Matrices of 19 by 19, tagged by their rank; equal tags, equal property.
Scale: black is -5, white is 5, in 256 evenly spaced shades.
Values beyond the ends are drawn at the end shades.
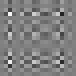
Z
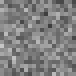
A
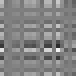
Z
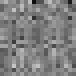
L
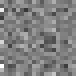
L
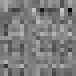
L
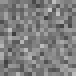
A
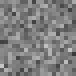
A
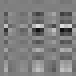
Z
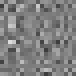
L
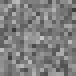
A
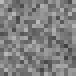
A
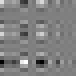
Z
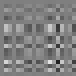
Z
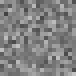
A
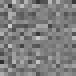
L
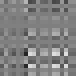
Z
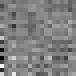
L
